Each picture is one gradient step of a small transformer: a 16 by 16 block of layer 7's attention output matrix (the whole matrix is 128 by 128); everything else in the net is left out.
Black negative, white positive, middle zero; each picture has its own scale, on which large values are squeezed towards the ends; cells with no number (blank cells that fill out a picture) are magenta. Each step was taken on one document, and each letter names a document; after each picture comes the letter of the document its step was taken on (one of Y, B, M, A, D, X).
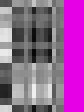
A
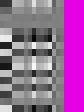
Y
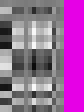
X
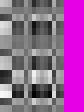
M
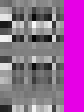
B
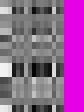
B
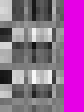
M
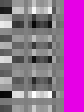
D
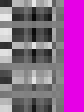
A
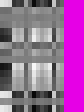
M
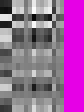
B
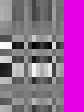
M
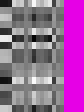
Y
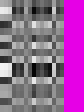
B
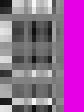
Y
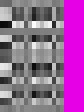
B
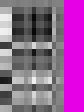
A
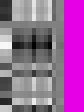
Y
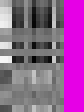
M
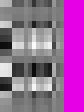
X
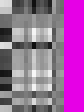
M
